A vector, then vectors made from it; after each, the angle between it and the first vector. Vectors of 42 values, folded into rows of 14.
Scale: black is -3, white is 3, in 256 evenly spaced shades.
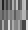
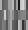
partly aligned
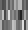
orthogonal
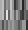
partly opposed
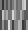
partly aligned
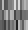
orthogonal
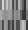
nearly opposite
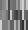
orthogonal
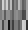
nearly opposite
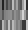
nearly parallel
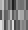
orthogonal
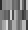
partly opposed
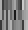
partly aligned
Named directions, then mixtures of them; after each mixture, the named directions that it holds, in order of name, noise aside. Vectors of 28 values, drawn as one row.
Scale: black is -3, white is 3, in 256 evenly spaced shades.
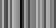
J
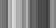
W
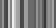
J, W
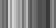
W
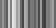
J, W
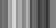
W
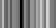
J, W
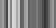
J, W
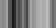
W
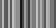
J
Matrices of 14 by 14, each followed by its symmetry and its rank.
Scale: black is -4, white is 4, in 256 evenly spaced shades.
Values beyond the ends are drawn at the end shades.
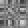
symmetric, rank two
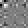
symmetric, rank two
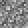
symmetric, full rank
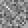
symmetric, full rank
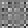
symmetric, rank one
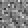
antisymmetric, full rank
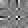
symmetric, rank two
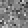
antisymmetric, full rank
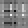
antisymmetric, rank two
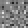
antisymmetric, rank two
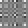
symmetric, rank one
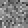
antisymmetric, full rank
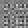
antisymmetric, rank two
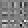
antisymmetric, rank two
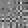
antisymmetric, rank two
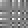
symmetric, rank one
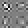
symmetric, rank two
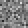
antisymmetric, full rank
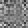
antisymmetric, rank two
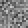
symmetric, full rank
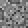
symmetric, full rank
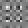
symmetric, rank one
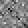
symmetric, full rank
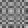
symmetric, rank one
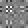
symmetric, rank two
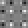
symmetric, rank one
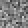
antisymmetric, full rank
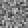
antisymmetric, full rank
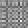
symmetric, rank two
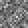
symmetric, full rank
